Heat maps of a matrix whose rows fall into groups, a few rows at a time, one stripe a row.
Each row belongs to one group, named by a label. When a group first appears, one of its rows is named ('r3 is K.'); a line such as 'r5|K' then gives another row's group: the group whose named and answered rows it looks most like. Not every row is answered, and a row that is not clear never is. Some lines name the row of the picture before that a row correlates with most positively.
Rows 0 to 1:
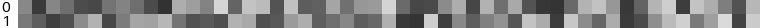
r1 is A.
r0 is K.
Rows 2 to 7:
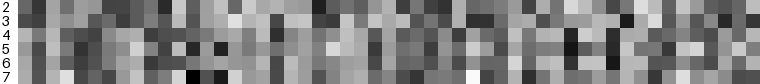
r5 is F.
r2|K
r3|K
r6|F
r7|F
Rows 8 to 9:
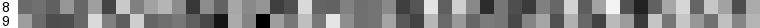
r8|A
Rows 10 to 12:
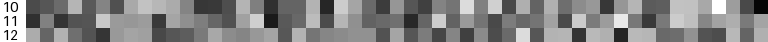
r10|A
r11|A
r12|F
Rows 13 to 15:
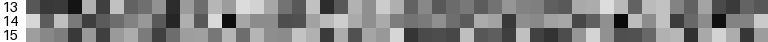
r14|F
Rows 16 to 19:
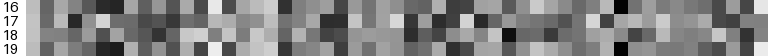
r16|F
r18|K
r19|F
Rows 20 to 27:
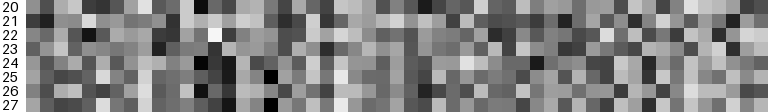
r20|F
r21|K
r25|A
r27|A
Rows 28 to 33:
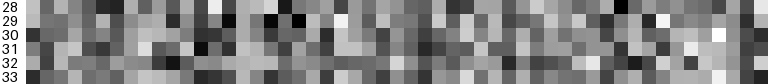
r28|F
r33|A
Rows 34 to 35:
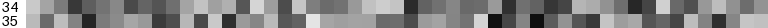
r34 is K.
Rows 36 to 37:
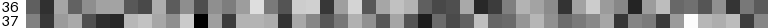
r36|K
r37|F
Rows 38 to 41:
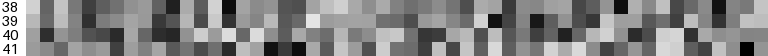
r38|F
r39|F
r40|K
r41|A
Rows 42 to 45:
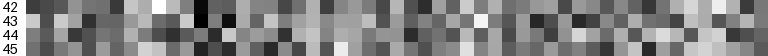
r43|F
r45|A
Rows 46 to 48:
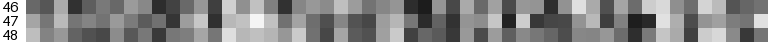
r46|K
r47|K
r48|K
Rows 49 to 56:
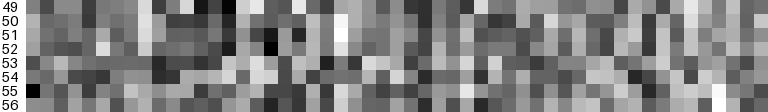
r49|F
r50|A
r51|A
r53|K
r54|K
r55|A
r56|A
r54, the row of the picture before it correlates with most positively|48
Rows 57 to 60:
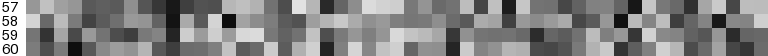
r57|K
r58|F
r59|K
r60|K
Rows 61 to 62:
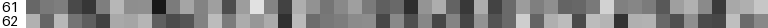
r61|F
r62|F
